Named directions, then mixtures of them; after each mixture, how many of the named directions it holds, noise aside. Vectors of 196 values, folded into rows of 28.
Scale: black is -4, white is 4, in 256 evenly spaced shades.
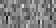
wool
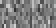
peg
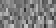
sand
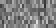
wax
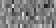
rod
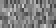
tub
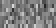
three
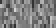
one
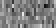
one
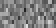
one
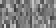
one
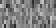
one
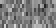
three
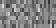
three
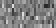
one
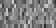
three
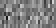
two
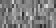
two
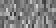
three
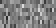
two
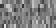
two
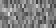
one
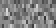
two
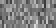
two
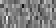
two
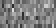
one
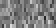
three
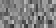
one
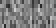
one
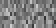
two
